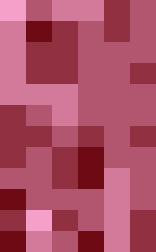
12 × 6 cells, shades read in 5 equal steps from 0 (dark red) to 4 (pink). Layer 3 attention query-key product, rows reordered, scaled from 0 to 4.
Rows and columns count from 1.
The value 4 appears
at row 1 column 1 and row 11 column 2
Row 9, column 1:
2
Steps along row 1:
down up same down up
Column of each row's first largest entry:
1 1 1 1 1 3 3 2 5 5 2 2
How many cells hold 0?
6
